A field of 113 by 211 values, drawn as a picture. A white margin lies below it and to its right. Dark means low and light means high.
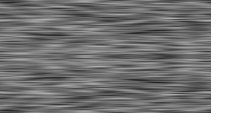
It is mirror symmetric from top to bottom. The histogram is bell-shaped. Streaks run across, left to right.
